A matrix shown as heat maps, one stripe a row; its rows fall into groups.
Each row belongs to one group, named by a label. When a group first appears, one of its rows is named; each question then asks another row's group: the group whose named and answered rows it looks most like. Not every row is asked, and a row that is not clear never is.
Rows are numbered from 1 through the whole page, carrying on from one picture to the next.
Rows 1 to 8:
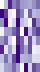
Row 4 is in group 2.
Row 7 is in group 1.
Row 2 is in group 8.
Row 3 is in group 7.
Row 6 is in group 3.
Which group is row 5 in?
8
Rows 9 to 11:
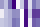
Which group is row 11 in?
2
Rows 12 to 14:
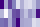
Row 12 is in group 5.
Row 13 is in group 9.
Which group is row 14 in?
1
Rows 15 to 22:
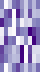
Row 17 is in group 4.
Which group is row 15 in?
9
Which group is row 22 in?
9
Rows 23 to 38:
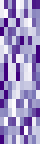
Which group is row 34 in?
8
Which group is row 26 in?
5
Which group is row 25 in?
7
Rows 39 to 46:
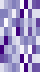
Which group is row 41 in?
9
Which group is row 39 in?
2
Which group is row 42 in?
8
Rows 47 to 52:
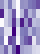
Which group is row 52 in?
1
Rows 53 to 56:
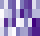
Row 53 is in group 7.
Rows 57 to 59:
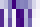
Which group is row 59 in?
3
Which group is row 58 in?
3
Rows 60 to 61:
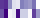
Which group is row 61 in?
7
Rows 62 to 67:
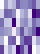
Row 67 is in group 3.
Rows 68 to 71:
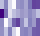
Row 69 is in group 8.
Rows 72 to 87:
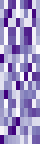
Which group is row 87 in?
4
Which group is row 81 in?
8
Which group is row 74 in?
7
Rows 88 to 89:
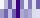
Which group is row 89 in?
1
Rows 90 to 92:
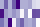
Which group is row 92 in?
3
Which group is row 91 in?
4
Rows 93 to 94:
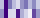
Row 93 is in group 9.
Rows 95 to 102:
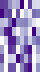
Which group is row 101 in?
3
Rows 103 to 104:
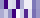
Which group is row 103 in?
7
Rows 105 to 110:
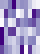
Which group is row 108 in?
5
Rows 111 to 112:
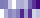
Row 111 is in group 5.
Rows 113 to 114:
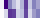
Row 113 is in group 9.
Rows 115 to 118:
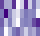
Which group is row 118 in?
9
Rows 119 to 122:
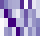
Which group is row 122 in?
8
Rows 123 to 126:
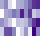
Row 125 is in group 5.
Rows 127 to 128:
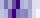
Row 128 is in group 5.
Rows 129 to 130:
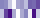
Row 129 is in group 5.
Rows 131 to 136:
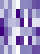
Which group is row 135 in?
8
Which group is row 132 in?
8
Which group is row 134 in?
5
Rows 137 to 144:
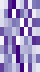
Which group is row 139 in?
2
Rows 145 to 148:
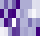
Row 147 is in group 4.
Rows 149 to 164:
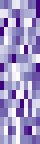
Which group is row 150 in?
9
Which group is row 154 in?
2
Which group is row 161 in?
8
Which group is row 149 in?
5
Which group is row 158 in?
4
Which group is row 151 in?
7
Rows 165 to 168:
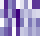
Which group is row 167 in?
8
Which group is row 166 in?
1
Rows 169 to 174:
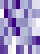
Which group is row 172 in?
1
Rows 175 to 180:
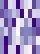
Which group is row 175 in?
7
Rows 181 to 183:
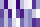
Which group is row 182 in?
3
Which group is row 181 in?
7
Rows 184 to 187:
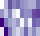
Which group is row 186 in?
4
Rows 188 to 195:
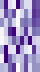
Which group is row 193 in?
7
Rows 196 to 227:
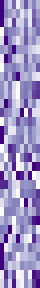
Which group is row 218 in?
2
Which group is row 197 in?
4
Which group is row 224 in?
5
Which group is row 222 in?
7
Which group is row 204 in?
1
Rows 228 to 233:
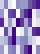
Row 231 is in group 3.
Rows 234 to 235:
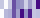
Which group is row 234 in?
9
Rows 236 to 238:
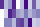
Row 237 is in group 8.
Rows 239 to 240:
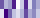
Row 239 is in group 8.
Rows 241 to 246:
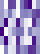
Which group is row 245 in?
7
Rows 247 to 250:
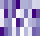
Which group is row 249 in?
8
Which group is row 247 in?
1
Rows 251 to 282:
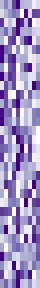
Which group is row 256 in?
4
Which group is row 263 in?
4
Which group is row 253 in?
3
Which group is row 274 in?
4
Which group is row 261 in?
8
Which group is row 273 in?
2
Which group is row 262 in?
1
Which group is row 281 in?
3
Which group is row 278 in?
9
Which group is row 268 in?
3
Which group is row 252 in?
2
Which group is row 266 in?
3
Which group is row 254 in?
1
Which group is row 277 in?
2
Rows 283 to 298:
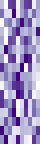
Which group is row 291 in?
1
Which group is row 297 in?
5
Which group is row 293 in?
3
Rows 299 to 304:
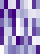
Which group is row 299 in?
7
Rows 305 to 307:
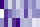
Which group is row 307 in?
1
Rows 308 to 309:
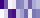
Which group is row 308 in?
8
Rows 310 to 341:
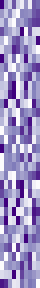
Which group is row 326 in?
4
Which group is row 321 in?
7
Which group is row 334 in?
7
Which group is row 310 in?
4
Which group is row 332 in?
7
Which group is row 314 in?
9
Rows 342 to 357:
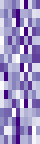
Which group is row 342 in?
2
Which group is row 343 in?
1
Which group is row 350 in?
2
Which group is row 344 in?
8
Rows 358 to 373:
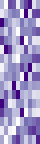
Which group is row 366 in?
2
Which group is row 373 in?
9
